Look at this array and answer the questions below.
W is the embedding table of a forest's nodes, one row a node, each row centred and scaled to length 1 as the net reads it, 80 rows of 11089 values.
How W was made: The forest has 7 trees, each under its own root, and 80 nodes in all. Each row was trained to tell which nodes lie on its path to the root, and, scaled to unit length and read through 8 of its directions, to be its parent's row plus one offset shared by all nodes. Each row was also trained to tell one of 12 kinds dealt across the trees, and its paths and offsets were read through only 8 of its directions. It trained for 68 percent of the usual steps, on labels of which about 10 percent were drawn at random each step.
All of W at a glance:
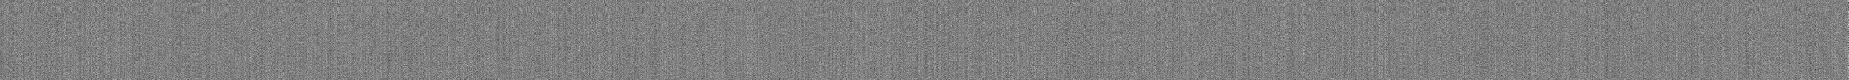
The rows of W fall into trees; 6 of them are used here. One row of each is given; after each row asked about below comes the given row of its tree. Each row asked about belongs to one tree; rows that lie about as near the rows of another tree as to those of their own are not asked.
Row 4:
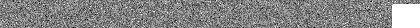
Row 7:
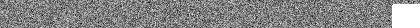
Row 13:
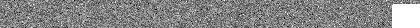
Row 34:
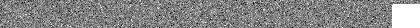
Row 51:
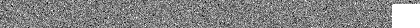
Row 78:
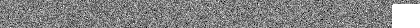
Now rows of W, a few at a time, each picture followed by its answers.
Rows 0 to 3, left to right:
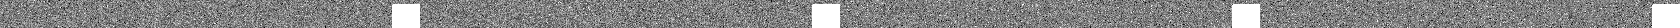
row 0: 51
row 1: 51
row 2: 7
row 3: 78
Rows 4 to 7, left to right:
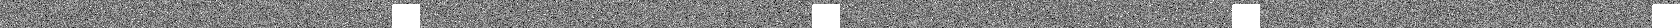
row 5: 78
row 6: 4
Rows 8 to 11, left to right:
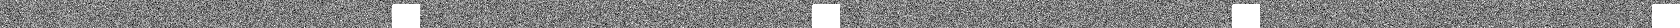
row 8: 7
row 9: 7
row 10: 7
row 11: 51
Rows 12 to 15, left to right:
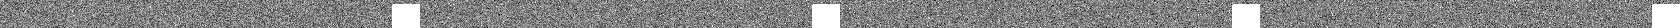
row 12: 51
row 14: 4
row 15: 4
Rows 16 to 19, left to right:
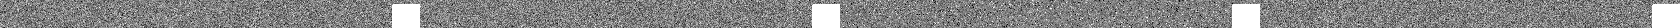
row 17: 51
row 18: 78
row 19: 7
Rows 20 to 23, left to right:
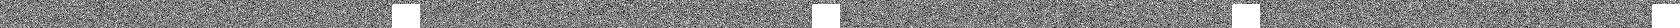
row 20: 78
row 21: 13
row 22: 4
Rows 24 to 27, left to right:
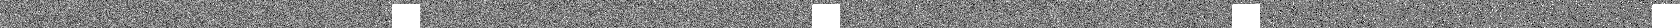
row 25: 13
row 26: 13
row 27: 7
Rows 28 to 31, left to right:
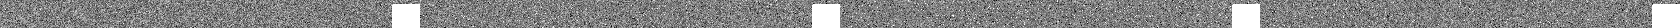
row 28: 13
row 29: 4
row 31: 78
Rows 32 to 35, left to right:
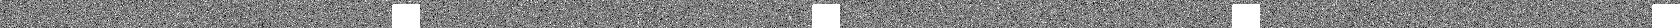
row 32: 4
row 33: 4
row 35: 78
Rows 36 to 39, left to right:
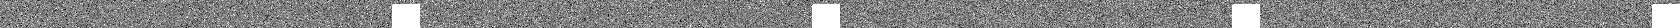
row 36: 13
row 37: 7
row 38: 51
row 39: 13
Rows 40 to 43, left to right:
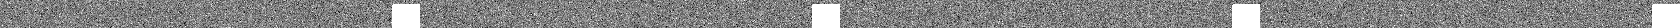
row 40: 7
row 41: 78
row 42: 4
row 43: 4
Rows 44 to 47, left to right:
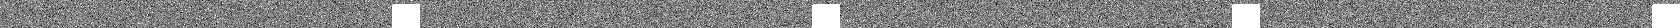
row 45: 4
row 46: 78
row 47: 7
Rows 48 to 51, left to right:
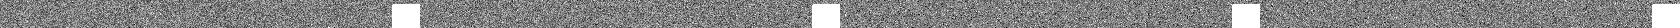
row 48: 51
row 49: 7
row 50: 78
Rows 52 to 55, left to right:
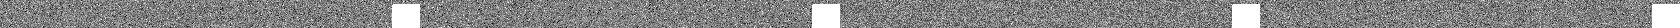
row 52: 7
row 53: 78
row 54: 78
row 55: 51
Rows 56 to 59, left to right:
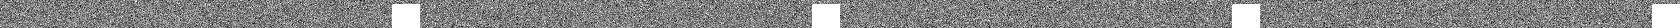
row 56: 51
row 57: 4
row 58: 13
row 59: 13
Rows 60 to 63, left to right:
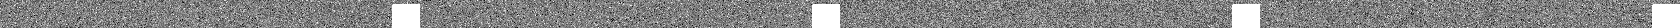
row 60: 78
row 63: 4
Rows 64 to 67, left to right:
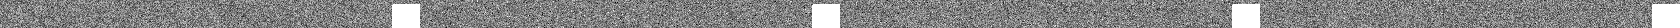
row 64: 34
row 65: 78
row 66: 51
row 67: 51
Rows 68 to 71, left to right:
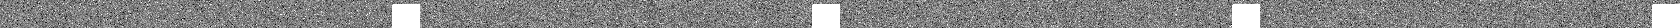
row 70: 4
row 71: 51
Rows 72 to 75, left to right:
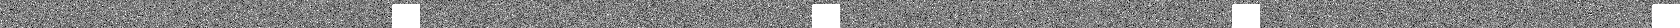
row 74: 4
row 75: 7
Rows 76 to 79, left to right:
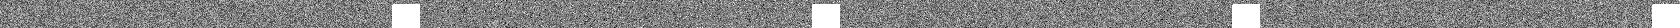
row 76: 34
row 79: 78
